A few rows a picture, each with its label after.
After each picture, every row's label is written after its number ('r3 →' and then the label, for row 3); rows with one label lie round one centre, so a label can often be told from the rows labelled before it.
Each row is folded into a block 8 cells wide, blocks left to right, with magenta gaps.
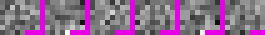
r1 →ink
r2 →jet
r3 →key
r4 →ink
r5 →jet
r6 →ink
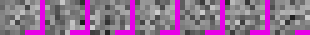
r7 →key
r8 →jet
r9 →ink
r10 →key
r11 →key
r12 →key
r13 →key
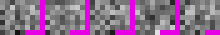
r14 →ink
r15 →ink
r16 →key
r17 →jet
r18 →ink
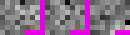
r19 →key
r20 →key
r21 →jet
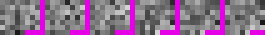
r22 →ink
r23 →key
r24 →key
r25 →jet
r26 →jet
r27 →jet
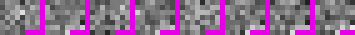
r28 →key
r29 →jet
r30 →ink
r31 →jet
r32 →key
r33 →jet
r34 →jet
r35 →jet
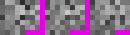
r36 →key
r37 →key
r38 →key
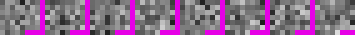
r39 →key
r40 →ink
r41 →ink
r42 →jet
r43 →key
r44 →jet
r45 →ink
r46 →jet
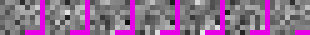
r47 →key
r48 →key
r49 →jet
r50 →jet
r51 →jet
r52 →ink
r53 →key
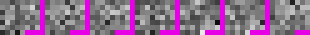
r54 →ink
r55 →key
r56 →key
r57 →ink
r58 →jet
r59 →jet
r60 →key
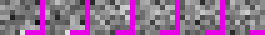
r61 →jet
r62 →jet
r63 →key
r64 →key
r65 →key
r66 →key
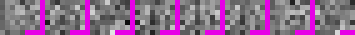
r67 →key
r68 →ink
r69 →jet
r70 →ink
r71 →ink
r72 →ink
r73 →key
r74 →jet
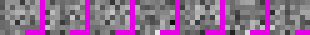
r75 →key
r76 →ink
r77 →key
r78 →jet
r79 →key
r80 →jet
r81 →ink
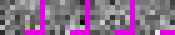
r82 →ink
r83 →jet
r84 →key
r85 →jet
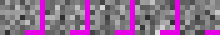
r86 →key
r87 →ink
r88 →ink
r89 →jet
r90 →ink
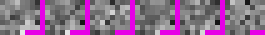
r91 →jet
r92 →jet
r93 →key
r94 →jet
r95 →jet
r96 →key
